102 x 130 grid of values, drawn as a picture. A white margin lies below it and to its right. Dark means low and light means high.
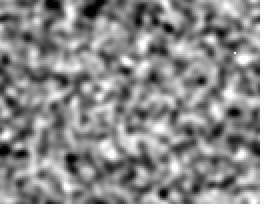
The values follow a bell shape. The field is mottled with small blotches. The halves do not mirror each other. On average the colour sits 50% of the way up the scale. One lone cell stands out, far higher than its neighbours.
